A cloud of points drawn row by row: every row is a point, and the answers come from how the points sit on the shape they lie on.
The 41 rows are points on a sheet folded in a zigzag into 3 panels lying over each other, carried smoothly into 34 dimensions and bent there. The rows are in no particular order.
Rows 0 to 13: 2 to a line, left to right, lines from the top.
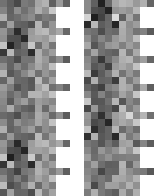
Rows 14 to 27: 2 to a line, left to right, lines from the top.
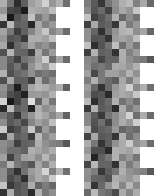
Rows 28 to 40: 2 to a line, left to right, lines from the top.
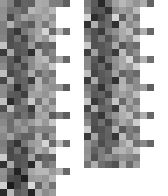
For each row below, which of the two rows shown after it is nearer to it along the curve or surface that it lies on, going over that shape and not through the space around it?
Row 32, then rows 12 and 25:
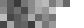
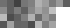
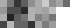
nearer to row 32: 12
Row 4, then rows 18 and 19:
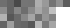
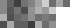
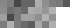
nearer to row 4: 19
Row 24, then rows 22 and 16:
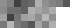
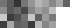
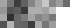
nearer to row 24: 22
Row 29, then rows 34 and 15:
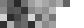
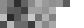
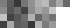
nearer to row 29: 34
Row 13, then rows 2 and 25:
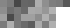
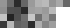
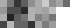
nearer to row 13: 2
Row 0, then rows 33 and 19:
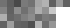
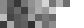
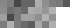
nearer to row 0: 33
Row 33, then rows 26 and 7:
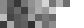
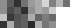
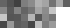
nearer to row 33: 26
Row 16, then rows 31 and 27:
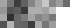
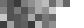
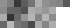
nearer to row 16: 31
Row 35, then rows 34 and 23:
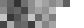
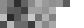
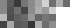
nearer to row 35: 34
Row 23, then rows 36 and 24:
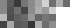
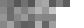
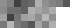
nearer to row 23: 36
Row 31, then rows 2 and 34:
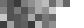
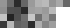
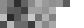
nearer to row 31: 2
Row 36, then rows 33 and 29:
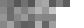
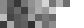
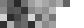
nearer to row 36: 33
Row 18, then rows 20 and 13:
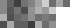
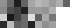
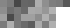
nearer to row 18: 20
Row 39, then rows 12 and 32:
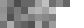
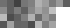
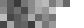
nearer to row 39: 32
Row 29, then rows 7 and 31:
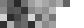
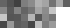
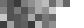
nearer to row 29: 7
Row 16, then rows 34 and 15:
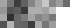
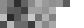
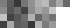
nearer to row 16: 15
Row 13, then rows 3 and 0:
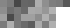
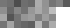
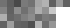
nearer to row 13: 3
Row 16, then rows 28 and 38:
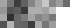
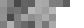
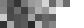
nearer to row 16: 38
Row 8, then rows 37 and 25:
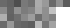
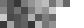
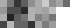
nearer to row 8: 37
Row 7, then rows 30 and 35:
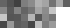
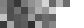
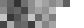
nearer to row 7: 35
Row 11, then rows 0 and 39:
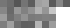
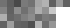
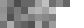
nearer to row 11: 0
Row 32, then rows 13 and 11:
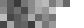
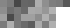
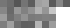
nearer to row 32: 11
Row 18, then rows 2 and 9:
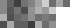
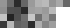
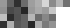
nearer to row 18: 9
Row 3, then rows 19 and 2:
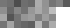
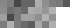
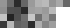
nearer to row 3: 19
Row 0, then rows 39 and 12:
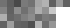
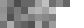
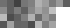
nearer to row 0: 39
